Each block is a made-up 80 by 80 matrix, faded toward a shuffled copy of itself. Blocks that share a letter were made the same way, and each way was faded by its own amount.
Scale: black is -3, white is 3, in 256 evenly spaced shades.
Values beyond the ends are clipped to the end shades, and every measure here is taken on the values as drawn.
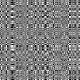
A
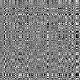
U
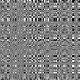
A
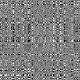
U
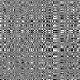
U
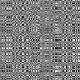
A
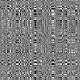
U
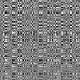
A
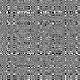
U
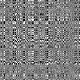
U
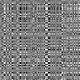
A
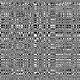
U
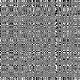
U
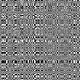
A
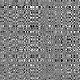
U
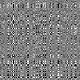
U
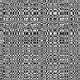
A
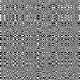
U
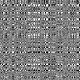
U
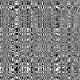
U
